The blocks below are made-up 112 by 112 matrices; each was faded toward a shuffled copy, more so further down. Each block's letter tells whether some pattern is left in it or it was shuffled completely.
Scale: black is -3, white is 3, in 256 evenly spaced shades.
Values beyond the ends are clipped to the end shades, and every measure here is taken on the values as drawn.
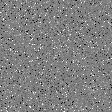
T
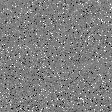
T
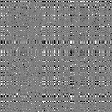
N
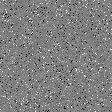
T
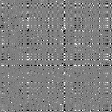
N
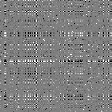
N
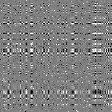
N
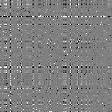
N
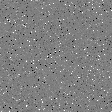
T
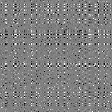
N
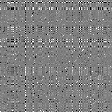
N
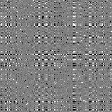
N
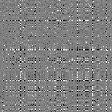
N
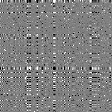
N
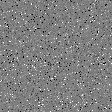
T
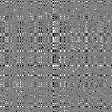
N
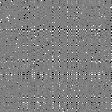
N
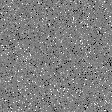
T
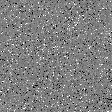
T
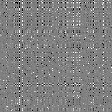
N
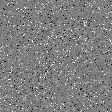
T
